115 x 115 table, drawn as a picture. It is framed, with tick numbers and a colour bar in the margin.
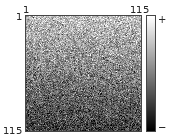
Grain: fine. Stripes: none. Odd rows or columns: none. Slope: up to the top.
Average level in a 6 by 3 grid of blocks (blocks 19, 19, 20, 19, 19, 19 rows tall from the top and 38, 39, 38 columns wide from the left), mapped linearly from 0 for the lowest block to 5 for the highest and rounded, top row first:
555 / 444 / 333 / 222 / 111 / 000
